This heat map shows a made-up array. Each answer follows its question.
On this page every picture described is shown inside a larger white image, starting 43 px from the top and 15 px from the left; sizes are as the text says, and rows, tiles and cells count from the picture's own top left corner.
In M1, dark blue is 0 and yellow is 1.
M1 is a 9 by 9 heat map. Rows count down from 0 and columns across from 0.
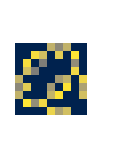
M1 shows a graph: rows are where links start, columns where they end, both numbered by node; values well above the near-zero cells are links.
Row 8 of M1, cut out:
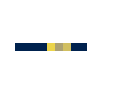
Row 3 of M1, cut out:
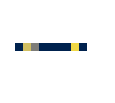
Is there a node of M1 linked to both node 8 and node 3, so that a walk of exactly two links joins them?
no
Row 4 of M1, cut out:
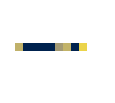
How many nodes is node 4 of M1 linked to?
4
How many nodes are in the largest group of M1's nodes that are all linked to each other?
4
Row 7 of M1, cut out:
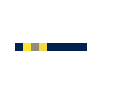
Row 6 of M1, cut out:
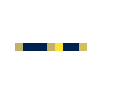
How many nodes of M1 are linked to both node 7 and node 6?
0
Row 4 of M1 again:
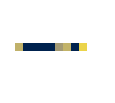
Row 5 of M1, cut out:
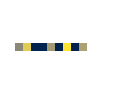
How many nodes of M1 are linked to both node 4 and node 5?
3
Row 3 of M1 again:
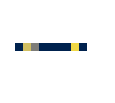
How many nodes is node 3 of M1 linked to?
3
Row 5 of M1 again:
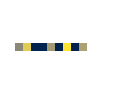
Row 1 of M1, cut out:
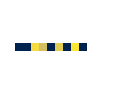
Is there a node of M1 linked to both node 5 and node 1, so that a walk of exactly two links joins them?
no
